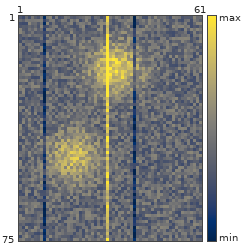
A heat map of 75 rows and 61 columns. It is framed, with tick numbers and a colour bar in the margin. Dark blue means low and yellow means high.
Neither half mirrors the other. The top middle is the ninth with the highest average. There is no overall slope. Columns 9, 30 and 39 stand out from the rest. There are two bumps.
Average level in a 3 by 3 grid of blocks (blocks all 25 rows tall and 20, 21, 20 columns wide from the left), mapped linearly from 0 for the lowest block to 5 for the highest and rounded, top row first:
0 5 1
2 2 0
1 1 0
